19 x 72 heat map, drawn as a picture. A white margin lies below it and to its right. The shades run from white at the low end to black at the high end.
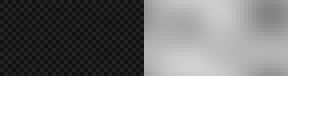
The table splits into one row of 2 panels. Panel 1,1: very high, checkered, faint in contrast. Panel 1,2: low, smooth.
